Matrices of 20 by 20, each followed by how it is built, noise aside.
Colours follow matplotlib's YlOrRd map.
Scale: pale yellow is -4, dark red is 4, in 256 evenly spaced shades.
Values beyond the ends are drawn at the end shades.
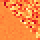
upper triangular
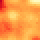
smooth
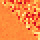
upper triangular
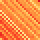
Toeplitz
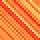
Toeplitz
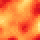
smooth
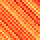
Toeplitz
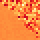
upper triangular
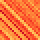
Toeplitz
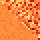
upper triangular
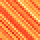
Toeplitz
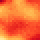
smooth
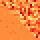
upper triangular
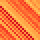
Toeplitz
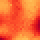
smooth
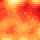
smooth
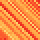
Toeplitz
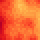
smooth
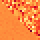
upper triangular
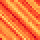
Toeplitz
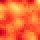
smooth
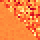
upper triangular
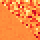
upper triangular
